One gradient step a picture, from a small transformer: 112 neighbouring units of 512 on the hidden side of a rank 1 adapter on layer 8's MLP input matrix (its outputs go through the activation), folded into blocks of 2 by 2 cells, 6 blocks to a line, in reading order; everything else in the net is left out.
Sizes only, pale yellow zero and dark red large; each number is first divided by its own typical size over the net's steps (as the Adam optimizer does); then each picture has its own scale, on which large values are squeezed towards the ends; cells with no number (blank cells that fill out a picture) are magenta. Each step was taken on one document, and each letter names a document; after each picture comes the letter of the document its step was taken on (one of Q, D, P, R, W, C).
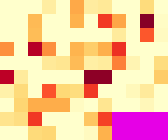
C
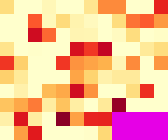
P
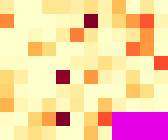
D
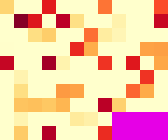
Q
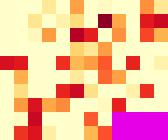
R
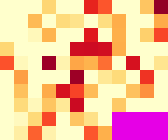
R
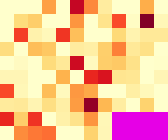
C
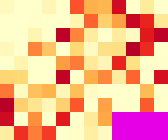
C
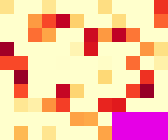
Q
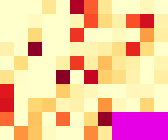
D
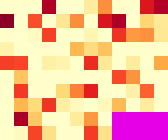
P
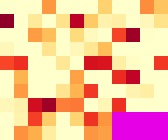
P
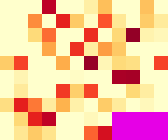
R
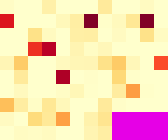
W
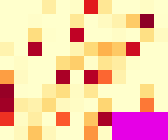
D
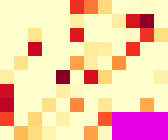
D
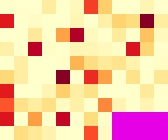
D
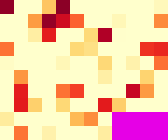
Q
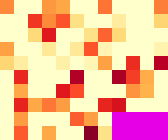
Q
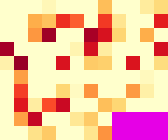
Q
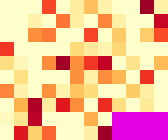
R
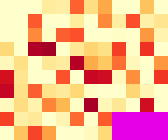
C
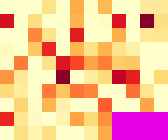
C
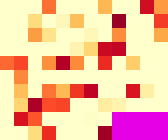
R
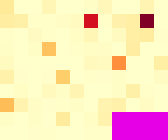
W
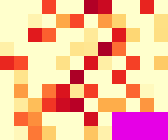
R
